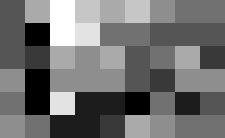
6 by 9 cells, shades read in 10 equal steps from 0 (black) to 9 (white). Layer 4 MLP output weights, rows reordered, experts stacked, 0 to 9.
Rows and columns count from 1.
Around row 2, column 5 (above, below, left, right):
6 6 8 4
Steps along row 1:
up up down down up down down same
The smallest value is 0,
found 4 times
